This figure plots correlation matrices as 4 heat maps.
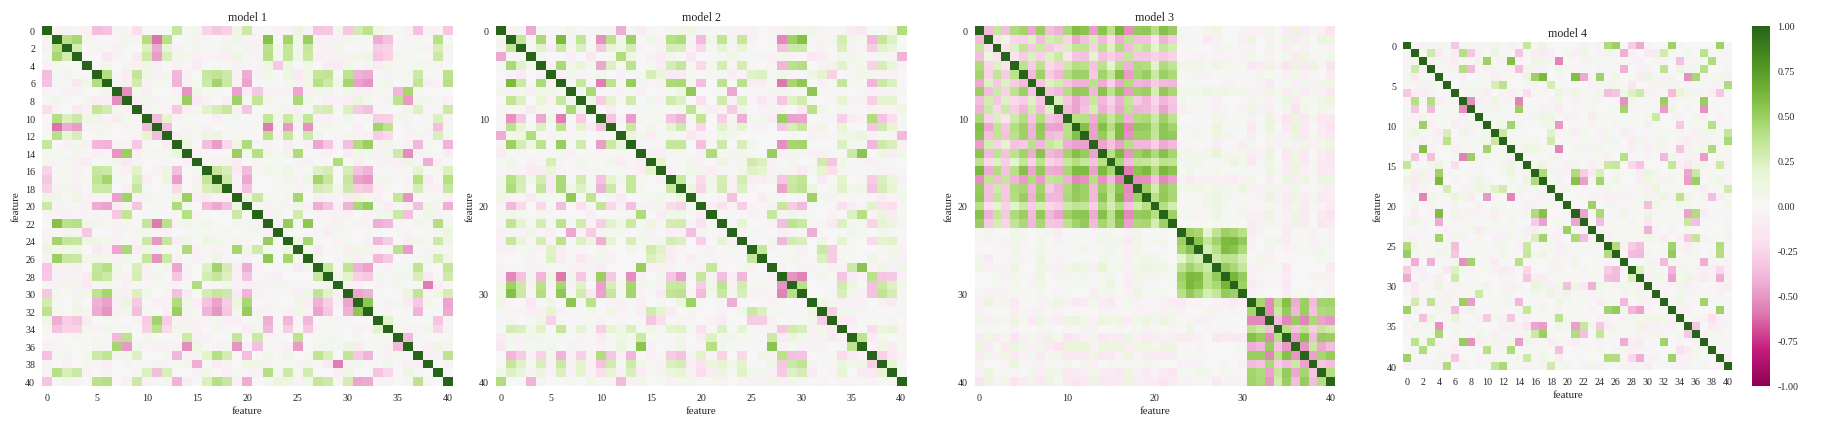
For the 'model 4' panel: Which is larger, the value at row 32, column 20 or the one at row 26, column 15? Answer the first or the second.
the second
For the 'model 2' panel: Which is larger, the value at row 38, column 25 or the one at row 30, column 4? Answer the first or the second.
the second
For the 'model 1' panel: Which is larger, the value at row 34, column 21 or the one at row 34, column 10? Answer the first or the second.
the first
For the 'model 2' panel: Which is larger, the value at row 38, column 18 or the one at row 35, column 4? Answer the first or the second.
the first
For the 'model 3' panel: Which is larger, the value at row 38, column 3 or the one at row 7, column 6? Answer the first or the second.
the first
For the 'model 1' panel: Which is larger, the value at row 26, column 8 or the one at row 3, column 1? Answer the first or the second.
the second
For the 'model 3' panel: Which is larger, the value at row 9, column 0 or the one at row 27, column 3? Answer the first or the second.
the second
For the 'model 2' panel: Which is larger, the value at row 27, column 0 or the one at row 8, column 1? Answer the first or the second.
the second
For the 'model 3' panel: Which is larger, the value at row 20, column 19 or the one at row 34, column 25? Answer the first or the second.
the first
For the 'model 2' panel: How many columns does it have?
41
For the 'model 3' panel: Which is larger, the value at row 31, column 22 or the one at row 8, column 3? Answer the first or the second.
the second
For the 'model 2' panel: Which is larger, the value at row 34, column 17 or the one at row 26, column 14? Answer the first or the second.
the first
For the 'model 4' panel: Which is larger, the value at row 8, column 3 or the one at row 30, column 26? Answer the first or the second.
the second
